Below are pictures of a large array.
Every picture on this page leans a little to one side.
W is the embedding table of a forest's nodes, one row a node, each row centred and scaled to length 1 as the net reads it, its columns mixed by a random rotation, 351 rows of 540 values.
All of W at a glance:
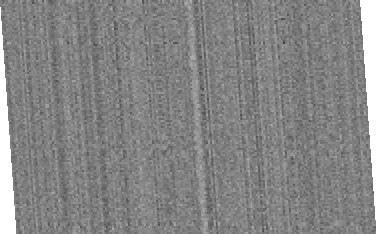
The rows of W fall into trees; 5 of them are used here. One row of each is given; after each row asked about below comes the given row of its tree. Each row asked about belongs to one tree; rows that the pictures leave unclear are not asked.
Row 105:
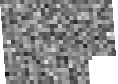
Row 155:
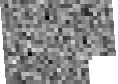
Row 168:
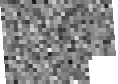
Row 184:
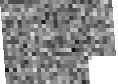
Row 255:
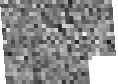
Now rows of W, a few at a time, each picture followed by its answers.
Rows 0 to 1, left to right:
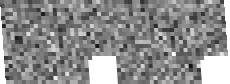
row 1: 168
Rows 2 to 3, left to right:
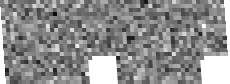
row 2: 168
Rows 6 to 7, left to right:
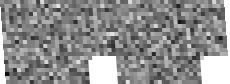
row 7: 255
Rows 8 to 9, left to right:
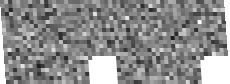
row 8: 105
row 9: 168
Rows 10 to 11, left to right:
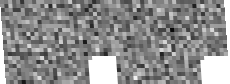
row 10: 155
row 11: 168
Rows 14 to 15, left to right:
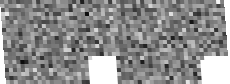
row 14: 184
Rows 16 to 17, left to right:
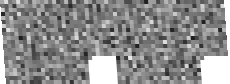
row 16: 255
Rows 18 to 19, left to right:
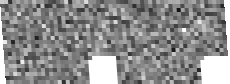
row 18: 255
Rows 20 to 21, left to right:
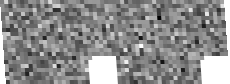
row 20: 105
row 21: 155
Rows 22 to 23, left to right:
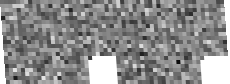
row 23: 105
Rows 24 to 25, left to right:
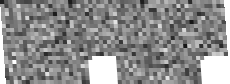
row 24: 184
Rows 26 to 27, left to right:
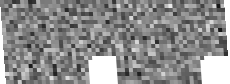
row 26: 168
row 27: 105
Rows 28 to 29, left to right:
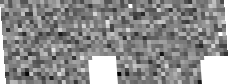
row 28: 105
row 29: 105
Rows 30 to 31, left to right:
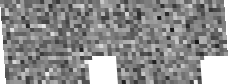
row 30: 184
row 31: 155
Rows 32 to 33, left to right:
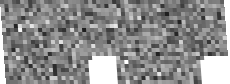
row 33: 184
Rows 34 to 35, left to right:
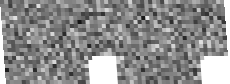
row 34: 168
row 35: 255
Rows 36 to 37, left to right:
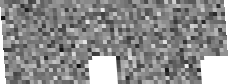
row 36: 168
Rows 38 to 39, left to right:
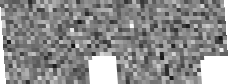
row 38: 168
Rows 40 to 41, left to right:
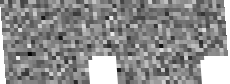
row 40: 105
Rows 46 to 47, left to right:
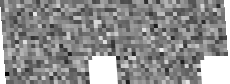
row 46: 105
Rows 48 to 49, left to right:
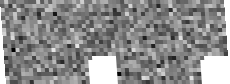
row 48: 168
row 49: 105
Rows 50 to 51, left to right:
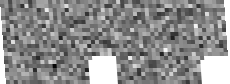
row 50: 168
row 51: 105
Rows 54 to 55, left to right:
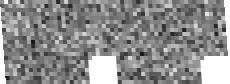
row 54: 255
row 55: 105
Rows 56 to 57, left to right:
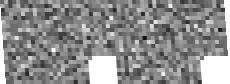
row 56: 105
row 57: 105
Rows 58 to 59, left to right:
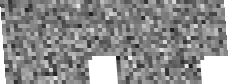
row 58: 168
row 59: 168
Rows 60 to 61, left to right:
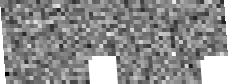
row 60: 105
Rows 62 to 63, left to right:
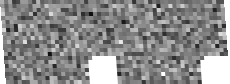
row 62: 168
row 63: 105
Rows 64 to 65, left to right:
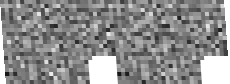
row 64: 105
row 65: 105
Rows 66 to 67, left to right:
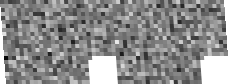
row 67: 255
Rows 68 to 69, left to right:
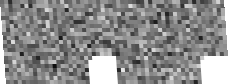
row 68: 168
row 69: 184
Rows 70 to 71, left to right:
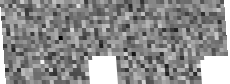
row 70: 168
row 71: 168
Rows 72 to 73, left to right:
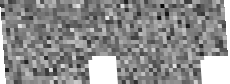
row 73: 155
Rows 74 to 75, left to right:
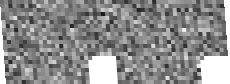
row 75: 168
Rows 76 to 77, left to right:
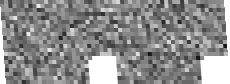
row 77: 255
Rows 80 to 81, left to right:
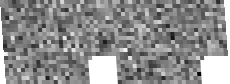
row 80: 168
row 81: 105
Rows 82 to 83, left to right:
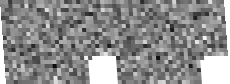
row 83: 168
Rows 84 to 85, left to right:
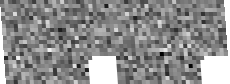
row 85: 168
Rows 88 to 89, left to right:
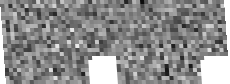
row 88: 168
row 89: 168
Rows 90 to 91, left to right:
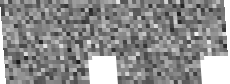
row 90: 255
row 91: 255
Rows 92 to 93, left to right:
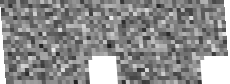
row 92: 105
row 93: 105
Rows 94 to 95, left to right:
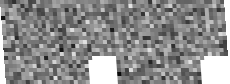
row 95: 105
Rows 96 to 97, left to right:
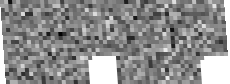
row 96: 105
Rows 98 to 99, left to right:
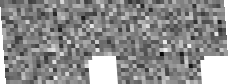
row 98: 168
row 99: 168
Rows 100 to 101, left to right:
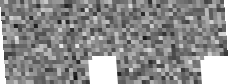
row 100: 255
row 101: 105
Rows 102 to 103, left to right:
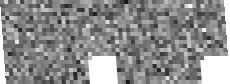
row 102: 255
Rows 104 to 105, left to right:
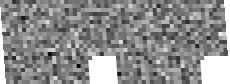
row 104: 168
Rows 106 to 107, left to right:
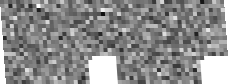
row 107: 184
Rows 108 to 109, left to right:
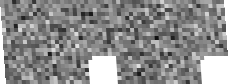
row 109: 105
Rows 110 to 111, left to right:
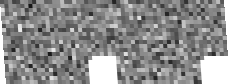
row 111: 184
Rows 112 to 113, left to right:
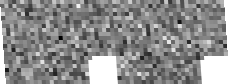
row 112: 168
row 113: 255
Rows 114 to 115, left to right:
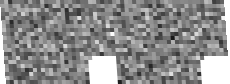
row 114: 105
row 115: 105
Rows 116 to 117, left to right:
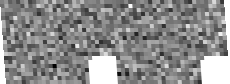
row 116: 168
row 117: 105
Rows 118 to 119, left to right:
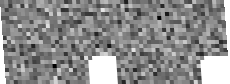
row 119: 155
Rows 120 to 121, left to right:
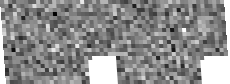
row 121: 168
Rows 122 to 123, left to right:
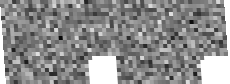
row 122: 168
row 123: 168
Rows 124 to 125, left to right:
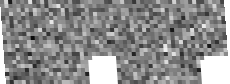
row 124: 105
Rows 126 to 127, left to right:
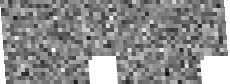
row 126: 105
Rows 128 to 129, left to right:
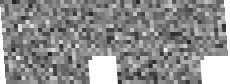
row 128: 168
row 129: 105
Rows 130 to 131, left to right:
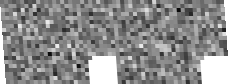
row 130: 168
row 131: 105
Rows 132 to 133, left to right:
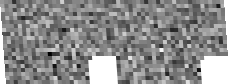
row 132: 168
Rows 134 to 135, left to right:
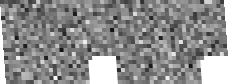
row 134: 168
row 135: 168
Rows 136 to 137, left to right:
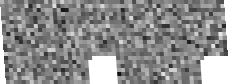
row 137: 105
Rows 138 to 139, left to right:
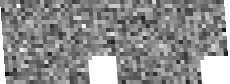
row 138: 105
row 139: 105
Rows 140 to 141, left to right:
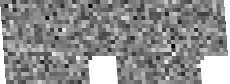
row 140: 155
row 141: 168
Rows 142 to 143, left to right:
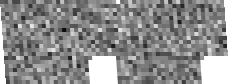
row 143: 255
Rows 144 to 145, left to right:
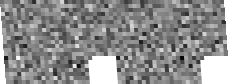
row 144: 168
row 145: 168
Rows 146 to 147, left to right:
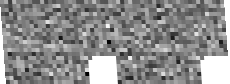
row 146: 105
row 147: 105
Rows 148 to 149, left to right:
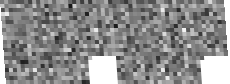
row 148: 184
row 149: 168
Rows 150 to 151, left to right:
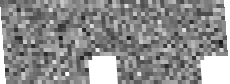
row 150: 168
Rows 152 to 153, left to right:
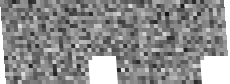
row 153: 184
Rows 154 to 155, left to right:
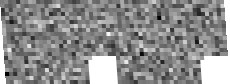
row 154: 105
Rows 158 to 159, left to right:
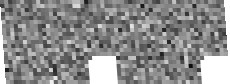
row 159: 168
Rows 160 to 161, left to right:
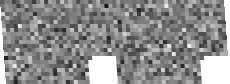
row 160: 168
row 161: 168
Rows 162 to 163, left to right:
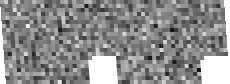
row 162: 255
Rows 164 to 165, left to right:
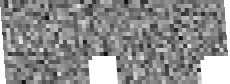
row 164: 155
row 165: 168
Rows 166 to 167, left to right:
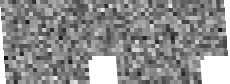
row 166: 168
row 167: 105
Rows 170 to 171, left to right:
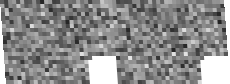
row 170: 184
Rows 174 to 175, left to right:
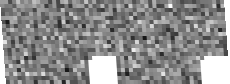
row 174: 255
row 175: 105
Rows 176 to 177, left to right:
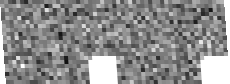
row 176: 105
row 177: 255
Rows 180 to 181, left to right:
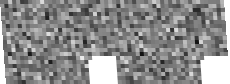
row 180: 155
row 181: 155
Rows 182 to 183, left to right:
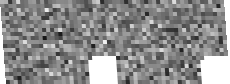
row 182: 105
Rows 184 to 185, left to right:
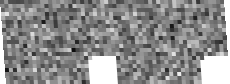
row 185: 168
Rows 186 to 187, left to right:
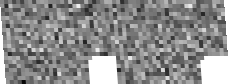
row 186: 155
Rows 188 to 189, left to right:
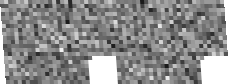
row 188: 255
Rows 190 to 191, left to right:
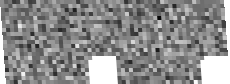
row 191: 155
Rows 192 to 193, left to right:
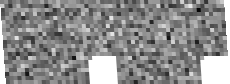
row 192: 105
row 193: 155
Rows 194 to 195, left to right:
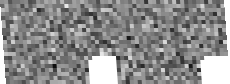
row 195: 168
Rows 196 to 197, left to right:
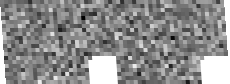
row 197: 105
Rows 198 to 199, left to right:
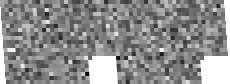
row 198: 105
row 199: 168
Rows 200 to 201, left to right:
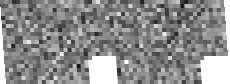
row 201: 184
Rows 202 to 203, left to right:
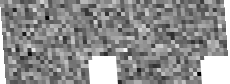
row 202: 155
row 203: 105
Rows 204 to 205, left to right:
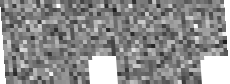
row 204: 105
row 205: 105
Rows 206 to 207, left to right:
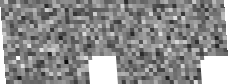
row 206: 105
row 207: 155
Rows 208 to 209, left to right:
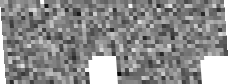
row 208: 105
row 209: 105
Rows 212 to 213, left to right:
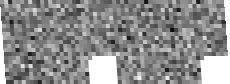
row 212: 105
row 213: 168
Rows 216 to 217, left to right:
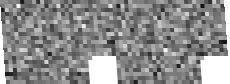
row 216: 105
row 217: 155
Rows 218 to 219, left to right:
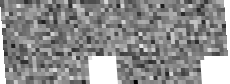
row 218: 184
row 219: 155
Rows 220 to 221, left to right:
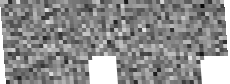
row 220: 105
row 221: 155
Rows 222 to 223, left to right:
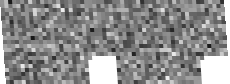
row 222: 105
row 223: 168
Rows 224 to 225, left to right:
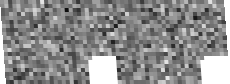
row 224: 105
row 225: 168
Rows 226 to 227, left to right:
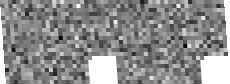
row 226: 168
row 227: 168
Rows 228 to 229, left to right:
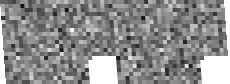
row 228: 168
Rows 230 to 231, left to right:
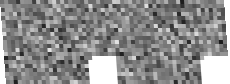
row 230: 168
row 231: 255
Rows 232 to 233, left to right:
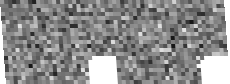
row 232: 168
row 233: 168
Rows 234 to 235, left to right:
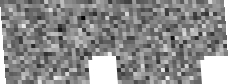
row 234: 168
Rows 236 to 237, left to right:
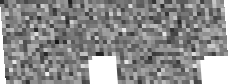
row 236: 184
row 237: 184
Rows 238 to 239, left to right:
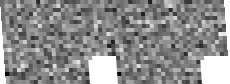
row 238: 105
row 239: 105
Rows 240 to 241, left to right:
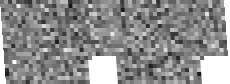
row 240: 184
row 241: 105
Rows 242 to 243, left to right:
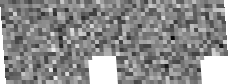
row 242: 168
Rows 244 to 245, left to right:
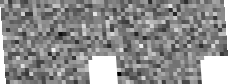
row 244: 105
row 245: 105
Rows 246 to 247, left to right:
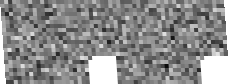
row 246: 105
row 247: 168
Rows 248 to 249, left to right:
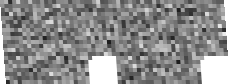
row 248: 105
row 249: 105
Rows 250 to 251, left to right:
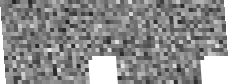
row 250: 168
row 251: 255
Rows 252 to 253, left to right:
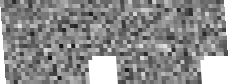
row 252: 168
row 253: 105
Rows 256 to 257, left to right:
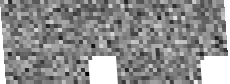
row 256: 105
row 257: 155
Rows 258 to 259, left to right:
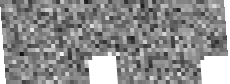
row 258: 168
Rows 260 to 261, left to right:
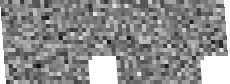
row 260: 105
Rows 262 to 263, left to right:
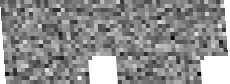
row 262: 105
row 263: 105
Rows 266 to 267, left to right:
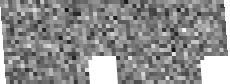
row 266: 105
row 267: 168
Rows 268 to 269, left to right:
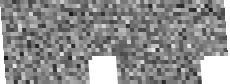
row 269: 255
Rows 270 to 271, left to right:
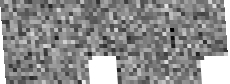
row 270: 155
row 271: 168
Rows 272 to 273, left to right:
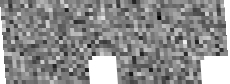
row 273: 155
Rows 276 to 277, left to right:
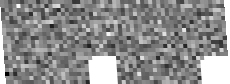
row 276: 105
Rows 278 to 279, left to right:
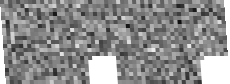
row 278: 168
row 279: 255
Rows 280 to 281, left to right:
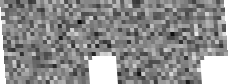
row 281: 105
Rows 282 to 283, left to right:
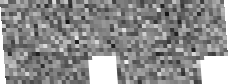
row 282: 255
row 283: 184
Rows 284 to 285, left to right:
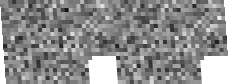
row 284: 168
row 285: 168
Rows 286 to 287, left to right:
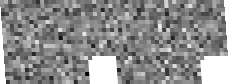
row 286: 105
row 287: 168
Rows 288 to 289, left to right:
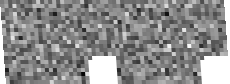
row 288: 168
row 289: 168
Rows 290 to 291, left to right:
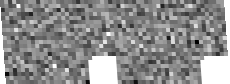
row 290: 105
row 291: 155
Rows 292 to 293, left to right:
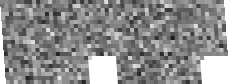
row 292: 184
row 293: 105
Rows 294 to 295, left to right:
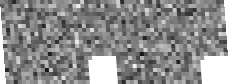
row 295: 105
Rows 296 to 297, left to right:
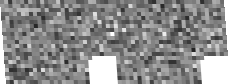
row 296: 105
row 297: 184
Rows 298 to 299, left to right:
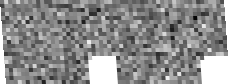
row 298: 255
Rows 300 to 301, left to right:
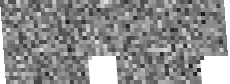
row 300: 255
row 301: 168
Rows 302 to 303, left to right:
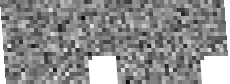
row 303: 168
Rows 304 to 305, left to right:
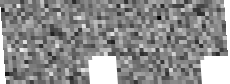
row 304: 105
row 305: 155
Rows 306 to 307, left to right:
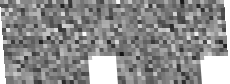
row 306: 255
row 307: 255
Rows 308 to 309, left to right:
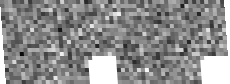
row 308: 168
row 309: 184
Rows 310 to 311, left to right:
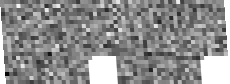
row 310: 105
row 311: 255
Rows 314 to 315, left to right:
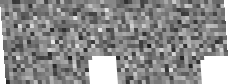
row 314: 168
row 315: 168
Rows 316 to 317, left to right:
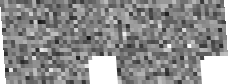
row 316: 184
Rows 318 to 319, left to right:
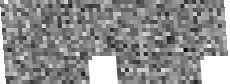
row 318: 255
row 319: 184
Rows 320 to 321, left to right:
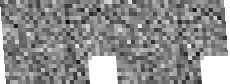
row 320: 255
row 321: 255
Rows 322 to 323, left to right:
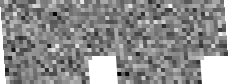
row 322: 168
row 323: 105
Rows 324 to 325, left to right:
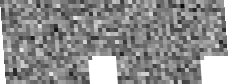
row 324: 105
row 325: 255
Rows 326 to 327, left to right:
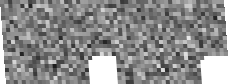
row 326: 168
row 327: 168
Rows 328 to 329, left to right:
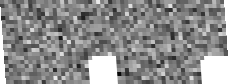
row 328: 168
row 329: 105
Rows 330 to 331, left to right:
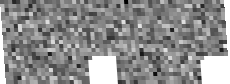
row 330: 168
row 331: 155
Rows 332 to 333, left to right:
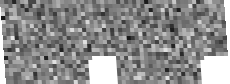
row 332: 168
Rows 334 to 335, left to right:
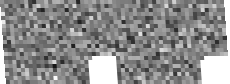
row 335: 168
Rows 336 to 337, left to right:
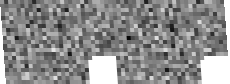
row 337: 168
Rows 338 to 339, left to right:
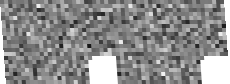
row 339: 105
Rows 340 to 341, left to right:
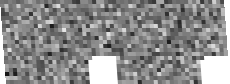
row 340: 105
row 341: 184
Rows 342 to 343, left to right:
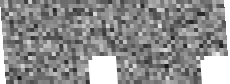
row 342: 105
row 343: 168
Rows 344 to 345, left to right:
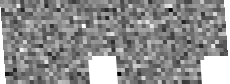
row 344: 105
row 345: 105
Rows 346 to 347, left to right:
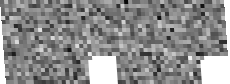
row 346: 255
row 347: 155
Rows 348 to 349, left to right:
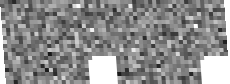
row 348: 168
